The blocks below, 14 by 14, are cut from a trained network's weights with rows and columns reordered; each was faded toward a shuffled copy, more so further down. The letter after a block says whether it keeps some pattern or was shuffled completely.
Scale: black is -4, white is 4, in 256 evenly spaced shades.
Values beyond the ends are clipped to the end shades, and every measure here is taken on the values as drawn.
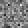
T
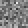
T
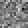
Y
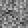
T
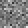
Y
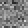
Y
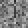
Y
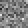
T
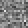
T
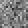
T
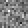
T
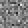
T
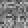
Y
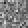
T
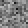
T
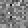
Y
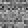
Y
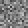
Y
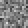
T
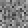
Y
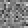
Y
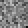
T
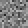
T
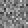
T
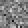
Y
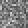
T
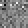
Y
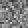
Y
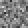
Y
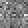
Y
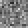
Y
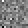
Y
